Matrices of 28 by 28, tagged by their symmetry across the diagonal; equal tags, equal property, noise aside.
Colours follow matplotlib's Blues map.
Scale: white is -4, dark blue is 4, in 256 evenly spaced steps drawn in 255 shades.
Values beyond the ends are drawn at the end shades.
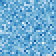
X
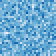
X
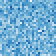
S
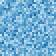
X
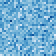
S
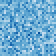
S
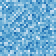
X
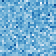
S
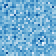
X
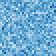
S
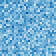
X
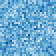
X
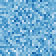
S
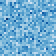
S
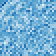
X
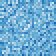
X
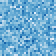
S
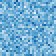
S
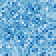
X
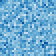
X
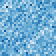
X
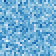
S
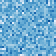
X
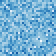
X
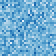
S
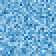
S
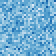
S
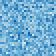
S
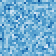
X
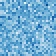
S
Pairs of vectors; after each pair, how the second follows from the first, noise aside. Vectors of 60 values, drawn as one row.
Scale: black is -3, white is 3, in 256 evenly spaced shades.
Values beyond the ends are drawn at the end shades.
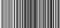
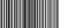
reversed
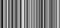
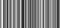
negated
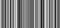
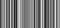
negated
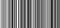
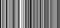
shuffled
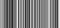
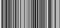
shuffled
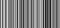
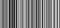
reversed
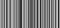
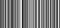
negated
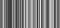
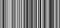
negated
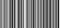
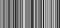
shuffled
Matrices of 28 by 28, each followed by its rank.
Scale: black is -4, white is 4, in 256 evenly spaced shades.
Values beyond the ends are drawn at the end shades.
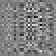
three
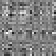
three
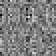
five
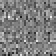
five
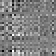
three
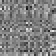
five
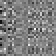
three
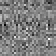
five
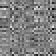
three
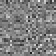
five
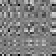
three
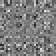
five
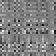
three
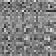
five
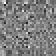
five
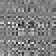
three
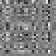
three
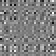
three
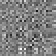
five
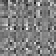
three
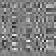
three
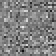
five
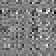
five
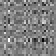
three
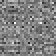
five
